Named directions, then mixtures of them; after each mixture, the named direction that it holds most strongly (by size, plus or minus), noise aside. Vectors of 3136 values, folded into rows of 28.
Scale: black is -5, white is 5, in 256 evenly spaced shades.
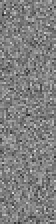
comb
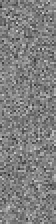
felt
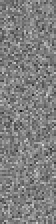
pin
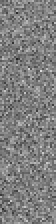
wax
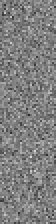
comb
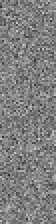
felt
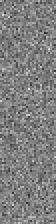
comb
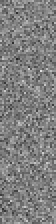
wax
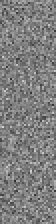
wax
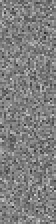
comb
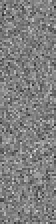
comb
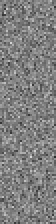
comb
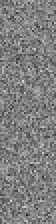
wax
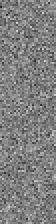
felt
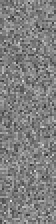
pin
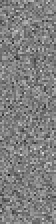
wax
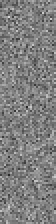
felt
